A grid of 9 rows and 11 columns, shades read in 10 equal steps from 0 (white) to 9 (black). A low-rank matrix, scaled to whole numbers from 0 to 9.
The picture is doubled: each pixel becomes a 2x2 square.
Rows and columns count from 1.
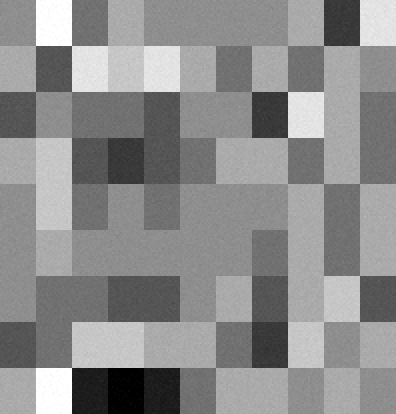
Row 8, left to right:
6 5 2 2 3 3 5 7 2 4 3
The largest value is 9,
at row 9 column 4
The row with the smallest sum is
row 2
